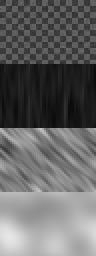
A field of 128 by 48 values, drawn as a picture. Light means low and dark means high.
The table splits into 4 rows of 1 panel. Panel 1,1: high, checkered. Panel 2,1: very high, streaked downward, faint in contrast. Panel 3,1: middling, slanting down to the right. Panel 4,1: low, smooth.
